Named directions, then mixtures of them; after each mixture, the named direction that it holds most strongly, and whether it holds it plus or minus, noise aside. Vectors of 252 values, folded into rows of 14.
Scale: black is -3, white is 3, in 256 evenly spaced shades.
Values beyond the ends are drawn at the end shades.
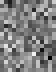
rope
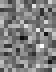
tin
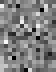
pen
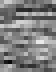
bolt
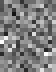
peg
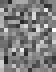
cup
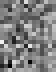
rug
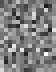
cup, plus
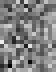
rug, plus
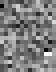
peg, plus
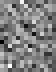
rug, minus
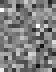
tin, minus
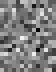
tin, minus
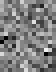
peg, minus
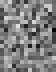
cup, minus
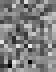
rug, plus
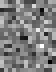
tin, plus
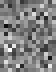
rope, plus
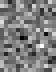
tin, plus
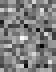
tin, minus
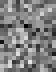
rug, minus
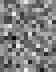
peg, minus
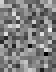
peg, minus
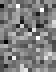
pen, minus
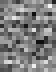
bolt, minus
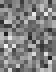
rope, plus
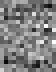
cup, plus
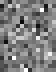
pen, minus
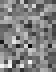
rug, minus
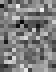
pen, minus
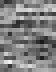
bolt, minus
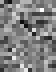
pen, minus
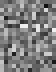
cup, plus
